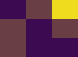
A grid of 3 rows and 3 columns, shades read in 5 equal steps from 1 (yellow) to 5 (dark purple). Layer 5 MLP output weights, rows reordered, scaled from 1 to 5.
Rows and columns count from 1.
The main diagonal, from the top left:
5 5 5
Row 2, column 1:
4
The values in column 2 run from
4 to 5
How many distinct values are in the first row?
3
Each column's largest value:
5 5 5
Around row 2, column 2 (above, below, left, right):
4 5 4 4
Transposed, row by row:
5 4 4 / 4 5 5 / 1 4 5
